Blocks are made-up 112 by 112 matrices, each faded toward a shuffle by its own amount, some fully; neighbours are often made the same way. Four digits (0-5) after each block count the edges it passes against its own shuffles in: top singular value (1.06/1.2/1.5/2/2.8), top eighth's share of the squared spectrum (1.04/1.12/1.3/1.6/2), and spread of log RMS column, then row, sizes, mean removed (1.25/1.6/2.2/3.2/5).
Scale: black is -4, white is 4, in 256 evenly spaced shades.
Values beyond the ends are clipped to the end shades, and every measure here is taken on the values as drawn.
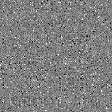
4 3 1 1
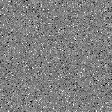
3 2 1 0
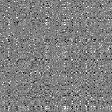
5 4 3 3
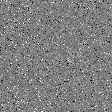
1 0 0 0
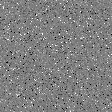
2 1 0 0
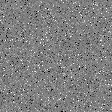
1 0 0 0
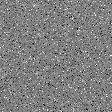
0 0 0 0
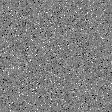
0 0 0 0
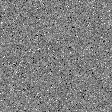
0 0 0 0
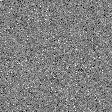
0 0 0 0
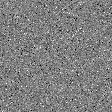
0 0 0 0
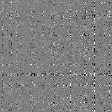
3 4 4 3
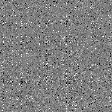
2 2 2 2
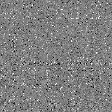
1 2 2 2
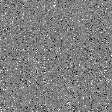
1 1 2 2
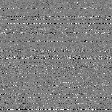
3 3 0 4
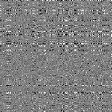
5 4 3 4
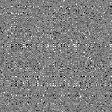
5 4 2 3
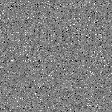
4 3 1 2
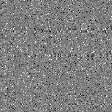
4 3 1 2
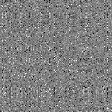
4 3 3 2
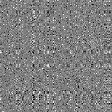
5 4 3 2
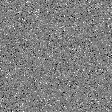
2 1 0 0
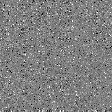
3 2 1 1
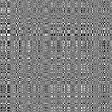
5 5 4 4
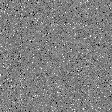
2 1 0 0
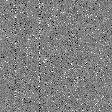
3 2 2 0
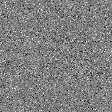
1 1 0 2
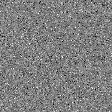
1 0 0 2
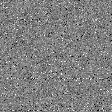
1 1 0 2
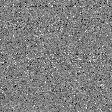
1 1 0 2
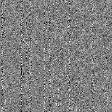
2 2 4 0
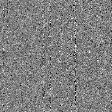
2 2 3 0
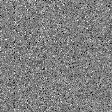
1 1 2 0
